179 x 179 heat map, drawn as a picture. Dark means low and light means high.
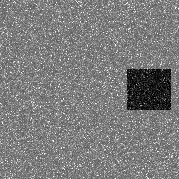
Odd patch: lower, in the middle right. Ninth with the lowest average: middle right. Stripes: none. Histogram: heavy tails on both sides.
